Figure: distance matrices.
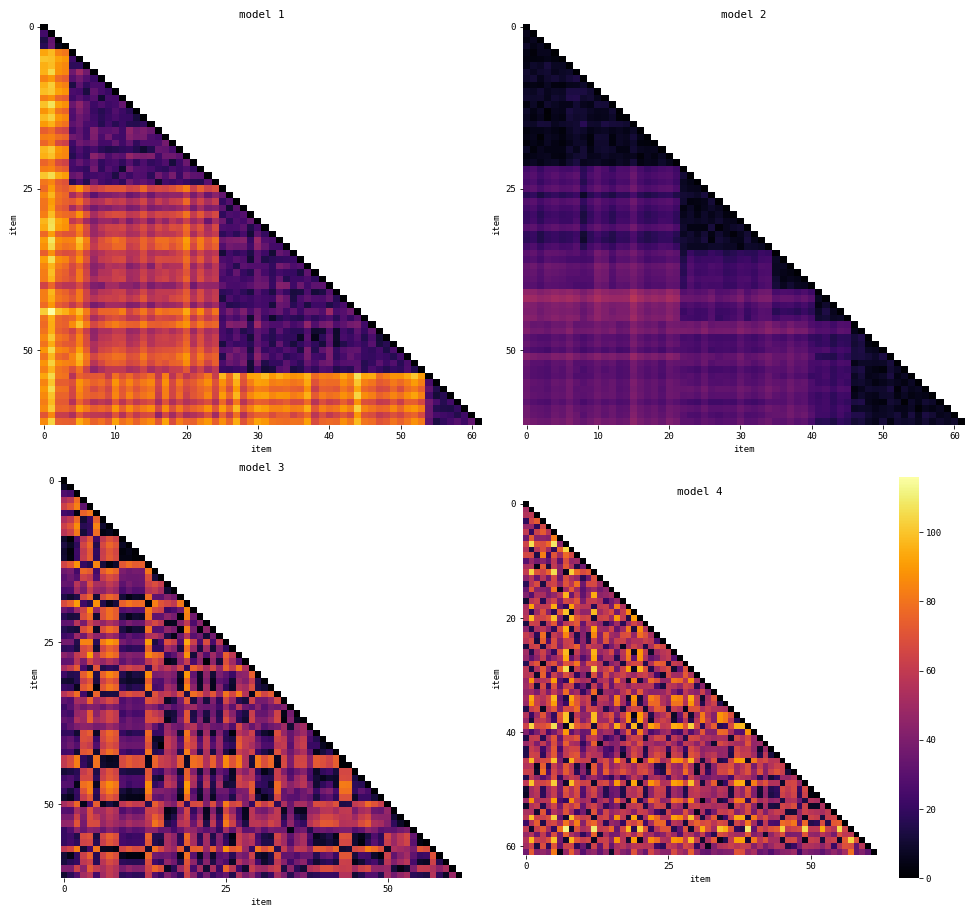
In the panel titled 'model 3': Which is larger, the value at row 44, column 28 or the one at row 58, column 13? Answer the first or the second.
the second
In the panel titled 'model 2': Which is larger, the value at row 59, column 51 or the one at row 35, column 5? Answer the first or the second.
the second
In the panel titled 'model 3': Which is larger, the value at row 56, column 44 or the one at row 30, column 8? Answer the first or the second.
the second
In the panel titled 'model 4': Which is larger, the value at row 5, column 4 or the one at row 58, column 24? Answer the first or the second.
the first
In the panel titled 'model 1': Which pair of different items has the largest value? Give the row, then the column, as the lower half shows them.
44, 1
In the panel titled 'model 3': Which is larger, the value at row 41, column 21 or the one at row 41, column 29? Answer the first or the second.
the second
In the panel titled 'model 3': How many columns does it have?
62
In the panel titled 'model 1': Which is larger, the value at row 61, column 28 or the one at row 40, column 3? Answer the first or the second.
the first
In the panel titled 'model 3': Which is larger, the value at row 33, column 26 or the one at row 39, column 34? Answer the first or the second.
the first
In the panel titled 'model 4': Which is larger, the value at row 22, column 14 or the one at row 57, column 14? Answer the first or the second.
the second
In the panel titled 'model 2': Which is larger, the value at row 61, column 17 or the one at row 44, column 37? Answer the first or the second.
the first
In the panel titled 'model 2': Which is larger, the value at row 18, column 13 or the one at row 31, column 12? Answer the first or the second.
the second
